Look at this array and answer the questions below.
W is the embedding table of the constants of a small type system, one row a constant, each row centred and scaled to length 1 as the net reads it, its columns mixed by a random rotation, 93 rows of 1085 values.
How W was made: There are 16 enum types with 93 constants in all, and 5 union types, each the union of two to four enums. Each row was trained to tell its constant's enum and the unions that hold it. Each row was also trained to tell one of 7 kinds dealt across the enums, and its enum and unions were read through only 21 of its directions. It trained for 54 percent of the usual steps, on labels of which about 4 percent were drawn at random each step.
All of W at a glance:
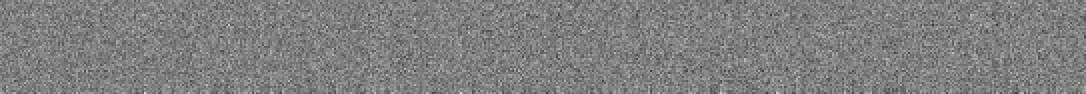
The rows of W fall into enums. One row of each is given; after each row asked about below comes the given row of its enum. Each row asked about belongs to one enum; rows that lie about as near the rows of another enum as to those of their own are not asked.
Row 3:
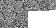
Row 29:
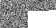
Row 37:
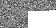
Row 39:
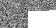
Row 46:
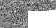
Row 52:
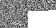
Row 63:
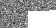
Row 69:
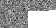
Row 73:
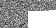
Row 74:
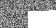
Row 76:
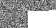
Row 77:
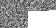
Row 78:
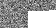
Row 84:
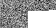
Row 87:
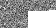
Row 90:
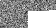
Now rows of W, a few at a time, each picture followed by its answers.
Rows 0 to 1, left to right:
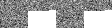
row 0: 77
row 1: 46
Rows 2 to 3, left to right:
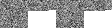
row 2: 29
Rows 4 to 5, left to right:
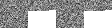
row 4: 78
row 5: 77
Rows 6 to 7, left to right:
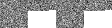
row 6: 78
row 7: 87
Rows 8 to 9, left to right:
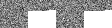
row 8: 84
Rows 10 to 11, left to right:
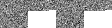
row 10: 74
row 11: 90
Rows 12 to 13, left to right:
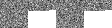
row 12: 73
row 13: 78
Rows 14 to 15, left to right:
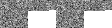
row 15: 37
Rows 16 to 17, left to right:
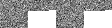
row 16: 37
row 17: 77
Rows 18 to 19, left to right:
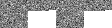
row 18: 63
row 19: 37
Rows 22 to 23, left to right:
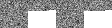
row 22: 39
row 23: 76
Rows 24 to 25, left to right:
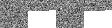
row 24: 29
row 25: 84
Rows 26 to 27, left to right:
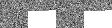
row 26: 73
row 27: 74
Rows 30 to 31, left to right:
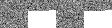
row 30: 78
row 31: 46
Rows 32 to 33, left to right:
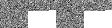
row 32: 73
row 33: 29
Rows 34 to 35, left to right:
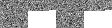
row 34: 76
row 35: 63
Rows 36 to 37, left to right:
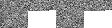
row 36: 73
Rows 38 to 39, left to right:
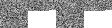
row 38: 46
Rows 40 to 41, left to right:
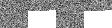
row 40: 87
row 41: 74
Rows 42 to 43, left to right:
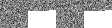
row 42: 87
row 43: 74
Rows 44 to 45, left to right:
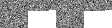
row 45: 3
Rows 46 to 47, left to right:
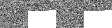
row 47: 78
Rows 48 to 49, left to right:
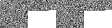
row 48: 90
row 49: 87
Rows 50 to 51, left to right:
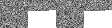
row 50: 69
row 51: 73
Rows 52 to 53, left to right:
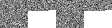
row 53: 90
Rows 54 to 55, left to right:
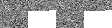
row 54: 37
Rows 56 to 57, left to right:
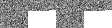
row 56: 76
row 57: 3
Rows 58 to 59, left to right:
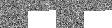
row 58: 74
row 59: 37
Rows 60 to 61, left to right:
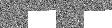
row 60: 90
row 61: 63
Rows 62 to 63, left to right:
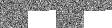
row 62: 76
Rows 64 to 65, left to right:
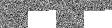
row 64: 74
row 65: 87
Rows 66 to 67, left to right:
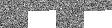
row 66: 37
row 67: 84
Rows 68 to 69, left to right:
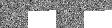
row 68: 63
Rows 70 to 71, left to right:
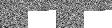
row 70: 77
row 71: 77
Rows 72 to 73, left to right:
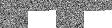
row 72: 3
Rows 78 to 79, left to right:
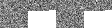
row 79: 46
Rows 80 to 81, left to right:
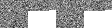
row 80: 3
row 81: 77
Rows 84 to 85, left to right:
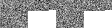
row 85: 78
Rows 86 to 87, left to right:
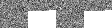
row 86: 84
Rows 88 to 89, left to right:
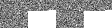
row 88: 46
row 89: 76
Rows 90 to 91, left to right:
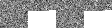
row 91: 87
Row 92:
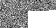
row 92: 46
